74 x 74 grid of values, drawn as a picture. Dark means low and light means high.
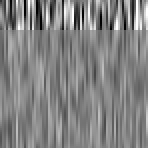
Grain: streaks running down. Histogram: heavy tails on both sides. Seam: horizontal, 20% of the way down, the bottom part calmer. Slope: none. Mirror symmetry: none.
